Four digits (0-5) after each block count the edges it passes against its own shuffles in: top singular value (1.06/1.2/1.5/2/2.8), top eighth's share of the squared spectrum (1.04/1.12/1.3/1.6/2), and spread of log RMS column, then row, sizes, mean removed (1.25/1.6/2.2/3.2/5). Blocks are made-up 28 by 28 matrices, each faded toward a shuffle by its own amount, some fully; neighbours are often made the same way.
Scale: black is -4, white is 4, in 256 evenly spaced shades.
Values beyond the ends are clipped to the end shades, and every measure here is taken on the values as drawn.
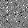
2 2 1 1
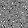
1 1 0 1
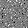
0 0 0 0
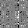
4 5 2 1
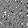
2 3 0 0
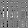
4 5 2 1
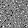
1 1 0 0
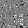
3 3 1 2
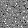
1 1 0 0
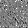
2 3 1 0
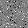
1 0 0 0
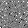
0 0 0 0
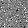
1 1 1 0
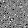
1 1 1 0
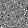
0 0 1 0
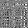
3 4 2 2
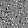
1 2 0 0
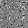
3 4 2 1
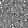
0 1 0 0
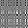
4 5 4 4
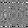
4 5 2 2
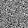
0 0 1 0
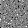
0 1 0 0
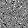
0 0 0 0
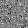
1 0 0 0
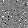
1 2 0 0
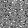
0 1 0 0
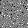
0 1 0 0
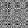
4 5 2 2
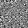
2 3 0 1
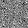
1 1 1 0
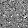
0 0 0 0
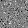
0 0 0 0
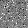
0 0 0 0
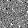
1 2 0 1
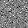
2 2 0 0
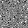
2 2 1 1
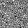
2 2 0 0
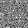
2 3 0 1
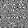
2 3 1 2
